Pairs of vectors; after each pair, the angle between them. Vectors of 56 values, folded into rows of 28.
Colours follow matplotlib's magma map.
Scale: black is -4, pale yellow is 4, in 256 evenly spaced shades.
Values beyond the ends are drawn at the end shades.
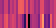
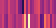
nearly opposite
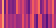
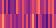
nearly parallel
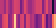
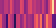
nearly opposite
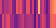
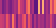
partly aligned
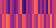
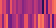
partly aligned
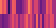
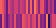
orthogonal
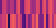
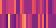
nearly opposite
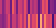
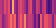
partly aligned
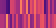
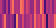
partly aligned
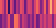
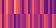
partly opposed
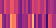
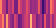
orthogonal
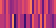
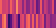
orthogonal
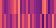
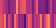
orthogonal
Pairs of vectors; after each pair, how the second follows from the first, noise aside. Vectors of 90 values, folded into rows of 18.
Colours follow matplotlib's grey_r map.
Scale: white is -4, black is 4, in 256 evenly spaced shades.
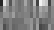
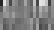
copied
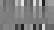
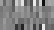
copied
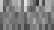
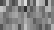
sign-scrambled
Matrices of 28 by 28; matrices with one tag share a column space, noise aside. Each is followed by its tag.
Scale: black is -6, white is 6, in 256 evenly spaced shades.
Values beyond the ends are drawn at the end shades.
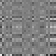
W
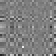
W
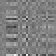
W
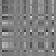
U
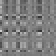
U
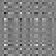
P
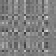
U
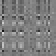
U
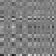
W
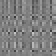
U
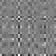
W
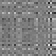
P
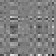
W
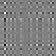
P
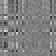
U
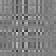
U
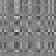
U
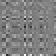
W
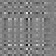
P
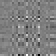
W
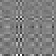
W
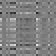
P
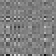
W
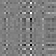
P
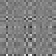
W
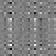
P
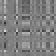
U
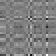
W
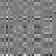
W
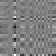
W
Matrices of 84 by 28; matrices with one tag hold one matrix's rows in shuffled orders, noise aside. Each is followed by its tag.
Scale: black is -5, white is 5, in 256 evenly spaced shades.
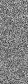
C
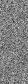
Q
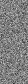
Q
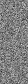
Q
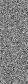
Q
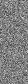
C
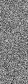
C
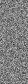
Q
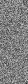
C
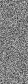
Q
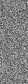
Q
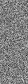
C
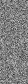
Q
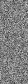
C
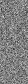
Q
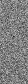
Q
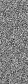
Q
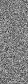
C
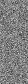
Q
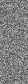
C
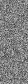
C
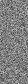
Q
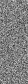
Q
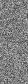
C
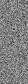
Q
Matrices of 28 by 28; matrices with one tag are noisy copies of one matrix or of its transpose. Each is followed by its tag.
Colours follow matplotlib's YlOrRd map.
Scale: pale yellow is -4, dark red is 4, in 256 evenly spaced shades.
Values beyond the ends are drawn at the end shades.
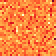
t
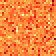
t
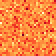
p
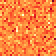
t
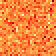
t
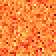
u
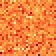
t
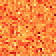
u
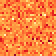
u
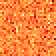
t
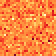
u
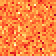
u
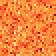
u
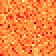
p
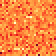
t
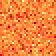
p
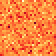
p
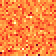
t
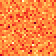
p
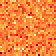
t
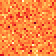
p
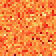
u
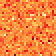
u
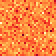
p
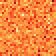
t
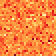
u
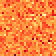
u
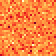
p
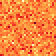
p
